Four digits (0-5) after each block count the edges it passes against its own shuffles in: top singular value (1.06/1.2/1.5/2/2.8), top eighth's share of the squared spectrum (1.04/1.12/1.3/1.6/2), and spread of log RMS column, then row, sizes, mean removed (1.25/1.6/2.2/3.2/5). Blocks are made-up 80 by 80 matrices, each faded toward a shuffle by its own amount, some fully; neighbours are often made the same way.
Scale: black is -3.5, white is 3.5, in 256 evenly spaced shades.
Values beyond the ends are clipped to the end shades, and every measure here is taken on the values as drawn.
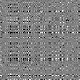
5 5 3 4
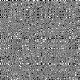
4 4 2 3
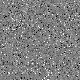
3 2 0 1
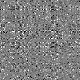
4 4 2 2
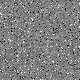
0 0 0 0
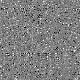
3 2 0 1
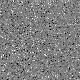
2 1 0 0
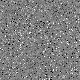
1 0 0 0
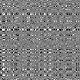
5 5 3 4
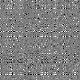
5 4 2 3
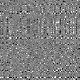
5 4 2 3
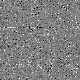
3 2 0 1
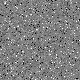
0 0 0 0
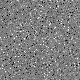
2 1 0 0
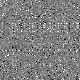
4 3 1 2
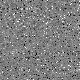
3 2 0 1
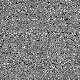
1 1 0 3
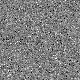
0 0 0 0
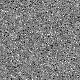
0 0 0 0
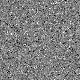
0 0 0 0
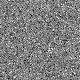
0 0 0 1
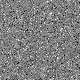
1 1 0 0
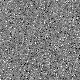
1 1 0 0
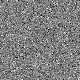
0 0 0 0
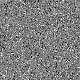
0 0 1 0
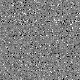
1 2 1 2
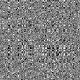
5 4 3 3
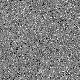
2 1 0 0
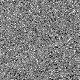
3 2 0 0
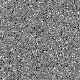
2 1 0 0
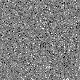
3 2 1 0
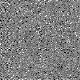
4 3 2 1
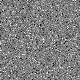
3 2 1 0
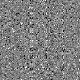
4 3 2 1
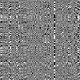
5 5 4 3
